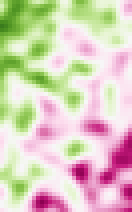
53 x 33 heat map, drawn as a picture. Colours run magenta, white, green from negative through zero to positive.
Mirror symmetry: none. Ninth with the lowest average: bottom right. Ninth with the highest average: top left. Stripes: none. Grain: blotchy. Slope: up to the top left. Lone odd cells: none. Odd rows or columns: none.
